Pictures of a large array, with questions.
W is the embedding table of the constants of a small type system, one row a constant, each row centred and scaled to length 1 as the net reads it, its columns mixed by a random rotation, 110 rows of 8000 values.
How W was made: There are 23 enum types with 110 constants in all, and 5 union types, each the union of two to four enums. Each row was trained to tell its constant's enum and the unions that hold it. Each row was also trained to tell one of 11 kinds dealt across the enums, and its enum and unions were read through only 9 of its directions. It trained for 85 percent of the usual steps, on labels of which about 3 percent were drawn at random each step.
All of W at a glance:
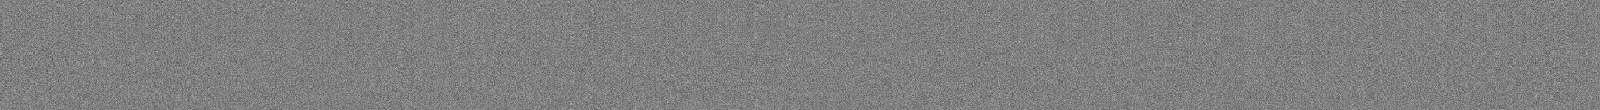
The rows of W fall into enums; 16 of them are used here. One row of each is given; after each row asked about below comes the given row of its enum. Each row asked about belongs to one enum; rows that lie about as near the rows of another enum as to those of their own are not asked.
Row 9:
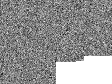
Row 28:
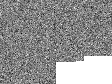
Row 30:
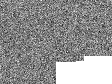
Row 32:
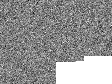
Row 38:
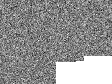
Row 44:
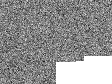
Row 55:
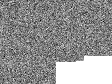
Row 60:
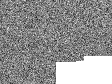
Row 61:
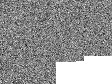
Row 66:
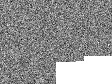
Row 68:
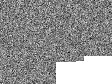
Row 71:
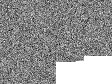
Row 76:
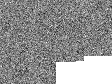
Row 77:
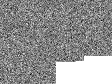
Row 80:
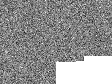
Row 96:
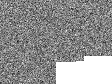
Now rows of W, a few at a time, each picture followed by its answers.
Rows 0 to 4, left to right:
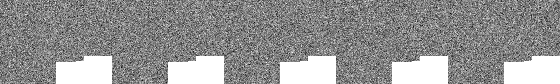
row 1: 76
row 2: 76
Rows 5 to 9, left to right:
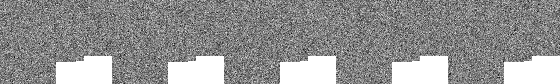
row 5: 28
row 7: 76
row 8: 80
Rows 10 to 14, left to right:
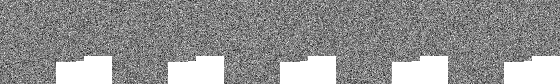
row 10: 66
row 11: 61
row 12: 32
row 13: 77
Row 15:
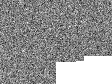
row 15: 80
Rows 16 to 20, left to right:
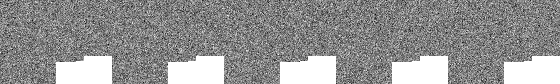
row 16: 60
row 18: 80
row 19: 38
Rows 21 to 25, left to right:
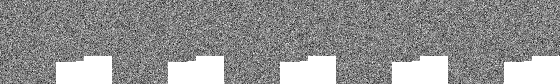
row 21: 60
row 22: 77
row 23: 9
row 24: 60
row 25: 32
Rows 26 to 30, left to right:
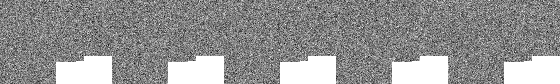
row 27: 77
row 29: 55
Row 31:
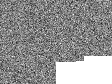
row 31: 38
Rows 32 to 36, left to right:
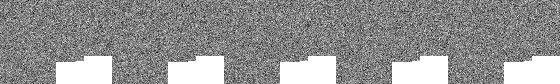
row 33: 38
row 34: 71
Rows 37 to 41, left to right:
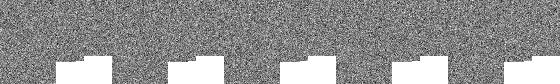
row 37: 77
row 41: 60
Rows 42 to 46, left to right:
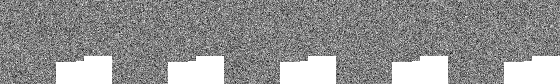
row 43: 66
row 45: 38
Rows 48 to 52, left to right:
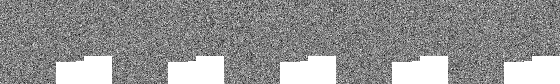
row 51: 61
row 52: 44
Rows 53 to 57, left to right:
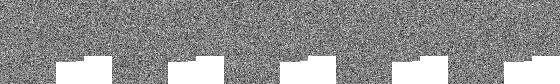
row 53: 66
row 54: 44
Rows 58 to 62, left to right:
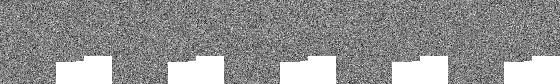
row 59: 60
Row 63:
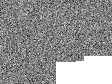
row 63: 9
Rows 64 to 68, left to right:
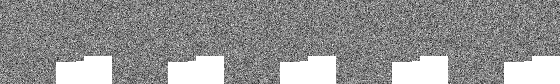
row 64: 44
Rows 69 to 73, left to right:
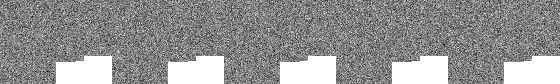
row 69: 32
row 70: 80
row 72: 32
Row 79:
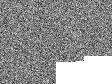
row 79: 71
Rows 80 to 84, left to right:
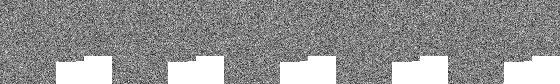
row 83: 9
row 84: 71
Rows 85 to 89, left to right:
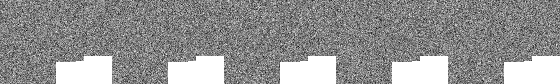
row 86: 80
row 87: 68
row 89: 66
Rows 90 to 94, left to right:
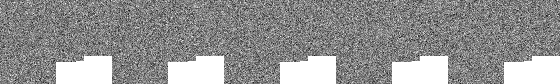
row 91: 76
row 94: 28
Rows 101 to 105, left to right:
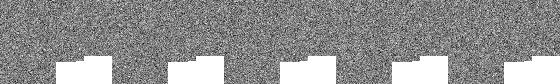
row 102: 66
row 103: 55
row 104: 38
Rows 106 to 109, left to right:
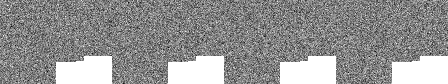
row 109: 77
